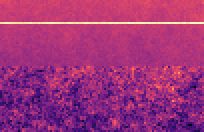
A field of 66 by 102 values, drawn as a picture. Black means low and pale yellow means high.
There are no regular stripes. A horizontal seam about 50% of the way down splits the table, and the top part is calmer. The field climbs toward the top. Row 12 differs from the rows beside it.
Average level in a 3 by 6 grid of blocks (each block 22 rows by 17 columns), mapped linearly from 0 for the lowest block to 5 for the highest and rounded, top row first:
5 5 5 5 5 5
2 2 3 3 3 3
0 0 0 1 1 0
